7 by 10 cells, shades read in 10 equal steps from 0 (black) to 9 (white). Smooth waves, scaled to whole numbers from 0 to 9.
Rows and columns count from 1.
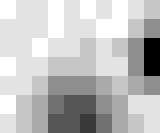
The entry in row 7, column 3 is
6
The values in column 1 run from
8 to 9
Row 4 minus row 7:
1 1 2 4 4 5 4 2 -2 -8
